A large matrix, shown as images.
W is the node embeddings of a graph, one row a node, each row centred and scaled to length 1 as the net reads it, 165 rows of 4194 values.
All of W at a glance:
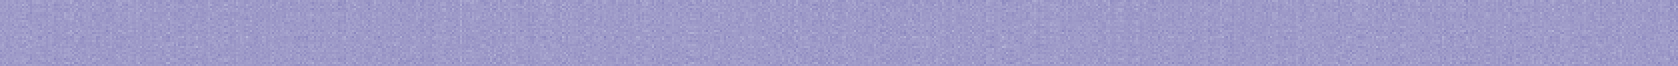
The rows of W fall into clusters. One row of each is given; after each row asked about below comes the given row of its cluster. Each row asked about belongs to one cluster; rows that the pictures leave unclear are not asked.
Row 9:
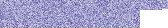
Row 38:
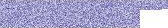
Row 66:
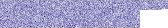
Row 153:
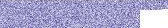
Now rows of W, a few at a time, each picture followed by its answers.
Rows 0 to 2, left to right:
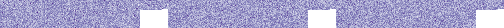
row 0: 9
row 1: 38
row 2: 38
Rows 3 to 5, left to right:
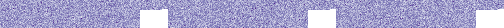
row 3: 38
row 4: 9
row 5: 9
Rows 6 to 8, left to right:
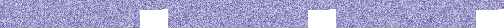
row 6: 9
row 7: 38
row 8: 66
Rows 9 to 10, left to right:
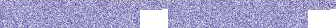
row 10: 9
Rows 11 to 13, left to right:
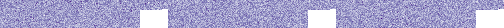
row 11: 153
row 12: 9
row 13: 9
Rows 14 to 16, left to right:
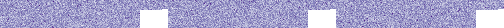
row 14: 153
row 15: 153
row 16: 66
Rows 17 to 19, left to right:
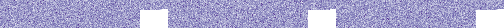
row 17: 38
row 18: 66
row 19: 38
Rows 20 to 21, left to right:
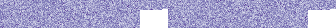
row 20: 9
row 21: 9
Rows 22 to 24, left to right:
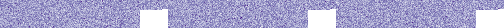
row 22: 153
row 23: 9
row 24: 9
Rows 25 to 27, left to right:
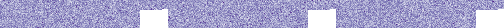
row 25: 9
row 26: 66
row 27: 9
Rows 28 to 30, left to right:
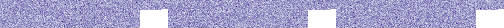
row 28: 66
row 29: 153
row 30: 38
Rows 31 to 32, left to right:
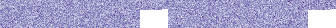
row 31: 38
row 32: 153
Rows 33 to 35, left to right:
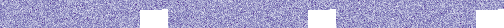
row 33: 9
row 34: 38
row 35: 66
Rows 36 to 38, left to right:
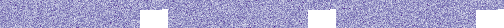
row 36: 38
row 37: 153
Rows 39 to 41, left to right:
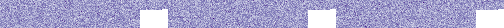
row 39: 38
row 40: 9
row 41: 153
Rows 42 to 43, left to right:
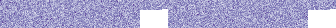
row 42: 38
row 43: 38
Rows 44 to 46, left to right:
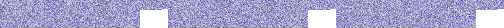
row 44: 9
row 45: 9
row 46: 38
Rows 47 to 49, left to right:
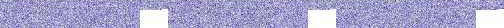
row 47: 66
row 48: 66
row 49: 38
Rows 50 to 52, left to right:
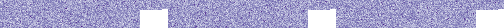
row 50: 9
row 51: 9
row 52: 153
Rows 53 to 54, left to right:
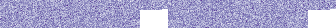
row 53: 38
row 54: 9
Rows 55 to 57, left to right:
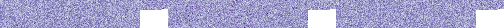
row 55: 9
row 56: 38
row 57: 9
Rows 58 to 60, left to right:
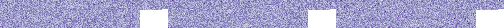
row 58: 66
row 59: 153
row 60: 153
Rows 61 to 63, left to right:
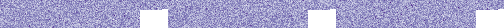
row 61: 153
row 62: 38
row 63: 9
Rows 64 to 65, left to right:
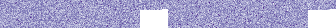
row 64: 153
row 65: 38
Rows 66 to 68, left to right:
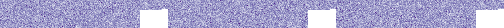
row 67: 9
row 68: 66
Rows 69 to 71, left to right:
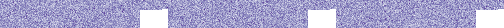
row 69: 66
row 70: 9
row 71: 153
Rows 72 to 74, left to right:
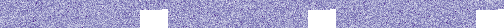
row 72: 153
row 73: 66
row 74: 38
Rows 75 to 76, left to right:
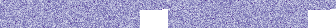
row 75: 9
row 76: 9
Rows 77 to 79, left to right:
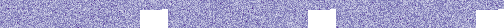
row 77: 38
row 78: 9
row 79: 9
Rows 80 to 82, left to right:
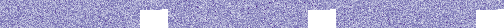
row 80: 38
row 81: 66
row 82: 38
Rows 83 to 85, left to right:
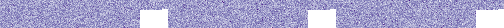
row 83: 38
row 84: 66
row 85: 153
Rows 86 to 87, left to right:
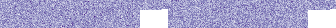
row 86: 66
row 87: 9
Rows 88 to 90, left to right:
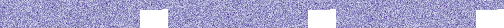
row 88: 9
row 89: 38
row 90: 153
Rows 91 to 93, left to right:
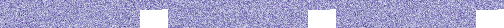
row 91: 153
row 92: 153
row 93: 153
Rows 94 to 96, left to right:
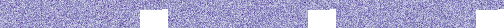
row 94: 153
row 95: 66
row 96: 9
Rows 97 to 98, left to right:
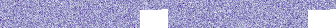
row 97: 66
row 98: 153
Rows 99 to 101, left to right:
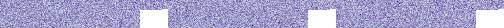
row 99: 153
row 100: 38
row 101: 9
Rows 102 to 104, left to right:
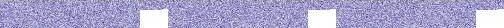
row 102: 9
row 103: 153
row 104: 153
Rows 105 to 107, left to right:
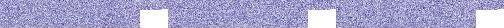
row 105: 38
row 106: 153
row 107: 9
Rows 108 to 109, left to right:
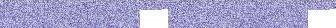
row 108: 9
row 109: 66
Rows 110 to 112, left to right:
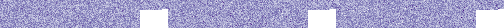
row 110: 66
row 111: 66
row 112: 9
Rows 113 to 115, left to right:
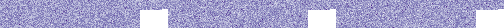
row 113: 38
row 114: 66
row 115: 153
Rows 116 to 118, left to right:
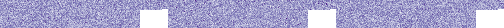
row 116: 153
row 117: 153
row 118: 66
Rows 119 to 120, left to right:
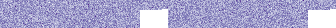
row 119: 66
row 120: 38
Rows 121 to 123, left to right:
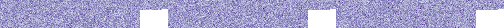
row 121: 66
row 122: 38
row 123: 9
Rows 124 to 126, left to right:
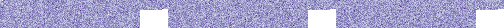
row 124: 9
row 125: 38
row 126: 38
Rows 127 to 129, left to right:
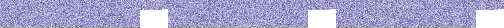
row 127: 38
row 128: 153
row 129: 66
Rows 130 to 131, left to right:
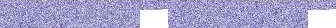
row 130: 153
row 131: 66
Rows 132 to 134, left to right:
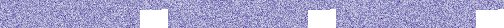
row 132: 66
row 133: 9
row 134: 9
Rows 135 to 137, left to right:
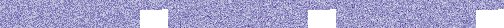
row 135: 38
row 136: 38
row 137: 66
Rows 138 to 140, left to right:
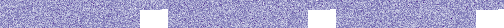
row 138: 38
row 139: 153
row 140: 153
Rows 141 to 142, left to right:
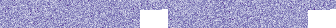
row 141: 38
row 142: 9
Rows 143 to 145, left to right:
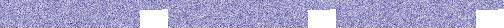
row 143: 9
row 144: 38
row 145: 9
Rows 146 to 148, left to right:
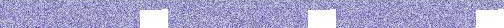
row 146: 9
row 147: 66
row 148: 9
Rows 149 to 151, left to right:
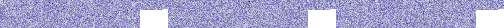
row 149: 9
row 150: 153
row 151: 9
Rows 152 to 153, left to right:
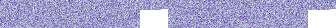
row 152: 38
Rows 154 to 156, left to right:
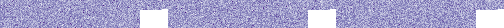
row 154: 9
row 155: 38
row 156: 38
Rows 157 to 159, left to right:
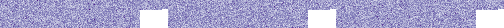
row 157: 66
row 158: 38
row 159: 38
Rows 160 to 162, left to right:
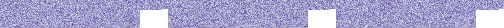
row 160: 66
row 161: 153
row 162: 9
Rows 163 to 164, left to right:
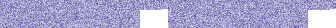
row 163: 153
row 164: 66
